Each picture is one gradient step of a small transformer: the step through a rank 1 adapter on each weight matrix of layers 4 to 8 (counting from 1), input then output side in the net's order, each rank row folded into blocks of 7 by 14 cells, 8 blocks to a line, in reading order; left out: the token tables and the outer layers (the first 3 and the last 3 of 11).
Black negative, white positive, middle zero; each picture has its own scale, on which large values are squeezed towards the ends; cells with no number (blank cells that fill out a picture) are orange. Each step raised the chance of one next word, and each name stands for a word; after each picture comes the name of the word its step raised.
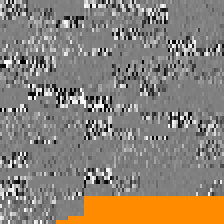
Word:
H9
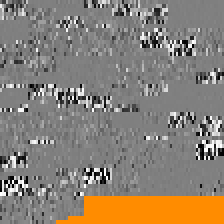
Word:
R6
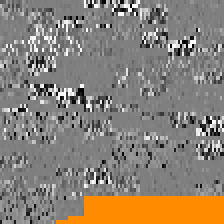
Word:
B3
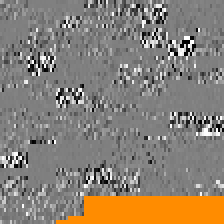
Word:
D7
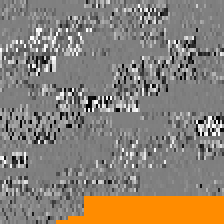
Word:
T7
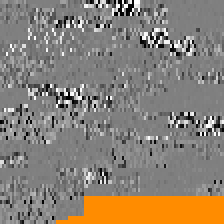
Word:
B3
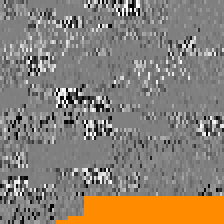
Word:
B3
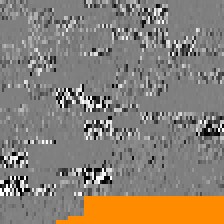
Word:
R6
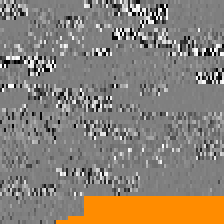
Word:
T7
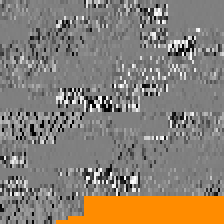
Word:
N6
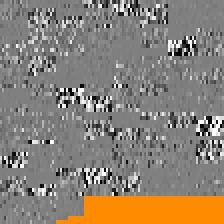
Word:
R6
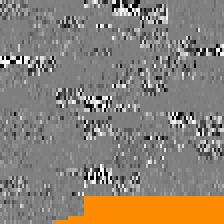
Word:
H9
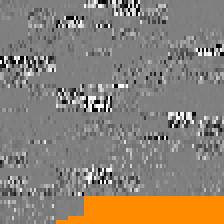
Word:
H9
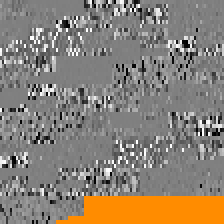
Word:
T7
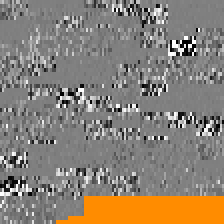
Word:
D7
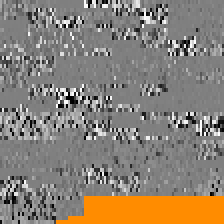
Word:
B3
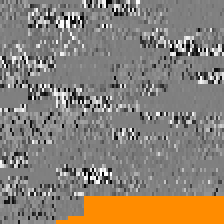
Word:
T7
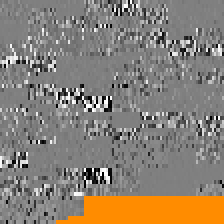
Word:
R6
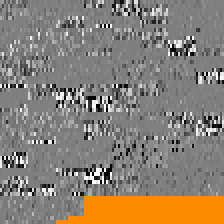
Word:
R6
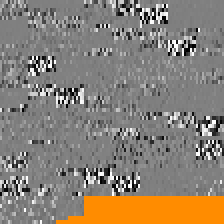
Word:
D7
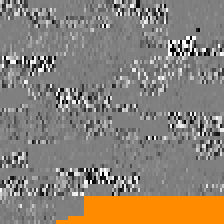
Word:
D7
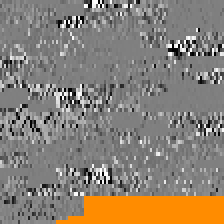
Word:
T7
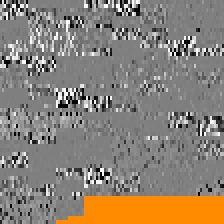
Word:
B3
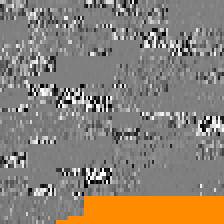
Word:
R6
